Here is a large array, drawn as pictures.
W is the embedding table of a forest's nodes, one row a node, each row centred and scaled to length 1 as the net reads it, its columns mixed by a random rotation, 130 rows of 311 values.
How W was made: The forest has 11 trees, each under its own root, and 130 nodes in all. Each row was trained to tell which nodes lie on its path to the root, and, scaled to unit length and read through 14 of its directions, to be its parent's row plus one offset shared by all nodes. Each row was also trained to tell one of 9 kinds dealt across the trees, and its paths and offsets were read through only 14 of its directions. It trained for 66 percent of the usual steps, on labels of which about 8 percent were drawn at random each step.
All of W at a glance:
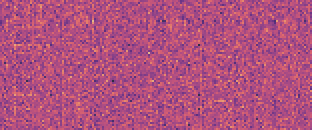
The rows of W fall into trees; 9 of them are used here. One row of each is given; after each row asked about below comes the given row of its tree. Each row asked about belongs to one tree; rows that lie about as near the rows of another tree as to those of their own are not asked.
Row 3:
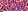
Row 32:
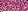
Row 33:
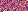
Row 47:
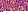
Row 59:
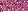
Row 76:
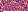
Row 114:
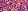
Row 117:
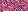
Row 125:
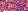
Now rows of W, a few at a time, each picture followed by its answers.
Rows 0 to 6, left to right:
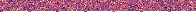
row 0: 59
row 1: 114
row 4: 125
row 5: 76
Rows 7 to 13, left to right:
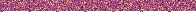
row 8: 117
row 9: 76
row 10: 125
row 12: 47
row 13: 76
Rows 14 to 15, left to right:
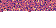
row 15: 33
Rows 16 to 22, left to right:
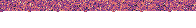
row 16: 114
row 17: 117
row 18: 117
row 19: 114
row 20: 125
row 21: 125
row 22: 32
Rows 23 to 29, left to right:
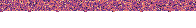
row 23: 125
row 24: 76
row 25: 76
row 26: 114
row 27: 76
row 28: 32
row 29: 76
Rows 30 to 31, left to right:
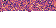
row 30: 114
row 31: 59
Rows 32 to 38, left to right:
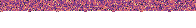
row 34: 125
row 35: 76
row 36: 32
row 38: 59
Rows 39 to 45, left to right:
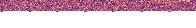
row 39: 117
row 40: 117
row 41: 3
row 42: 76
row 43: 59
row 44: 33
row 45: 32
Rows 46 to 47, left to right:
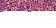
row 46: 114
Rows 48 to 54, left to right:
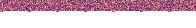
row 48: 33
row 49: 125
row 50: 3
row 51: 3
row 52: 125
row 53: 76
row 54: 114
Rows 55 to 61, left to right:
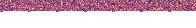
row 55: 3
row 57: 59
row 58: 3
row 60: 59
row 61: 114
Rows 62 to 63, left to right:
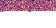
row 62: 114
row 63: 117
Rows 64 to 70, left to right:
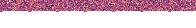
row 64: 3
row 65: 3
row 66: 3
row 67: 76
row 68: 125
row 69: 3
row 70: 32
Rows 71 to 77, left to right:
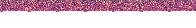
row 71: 3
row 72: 76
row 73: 32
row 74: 114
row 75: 117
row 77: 76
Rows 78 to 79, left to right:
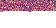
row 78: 125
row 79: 117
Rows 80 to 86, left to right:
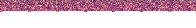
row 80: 32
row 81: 114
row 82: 125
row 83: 47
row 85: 3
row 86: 114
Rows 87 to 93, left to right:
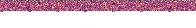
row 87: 33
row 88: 114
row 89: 117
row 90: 47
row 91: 59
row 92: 32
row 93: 117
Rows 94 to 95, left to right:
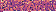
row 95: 125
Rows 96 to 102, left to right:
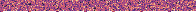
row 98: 3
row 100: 32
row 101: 3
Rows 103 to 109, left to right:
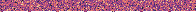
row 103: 117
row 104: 59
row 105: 125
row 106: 32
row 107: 32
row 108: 33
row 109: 33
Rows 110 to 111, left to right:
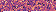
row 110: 59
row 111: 114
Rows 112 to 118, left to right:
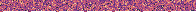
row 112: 125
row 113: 59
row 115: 47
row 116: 76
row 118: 125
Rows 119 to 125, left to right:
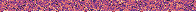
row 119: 3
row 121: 32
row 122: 47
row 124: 32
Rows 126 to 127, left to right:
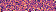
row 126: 117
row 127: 33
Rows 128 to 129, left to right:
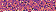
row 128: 3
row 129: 32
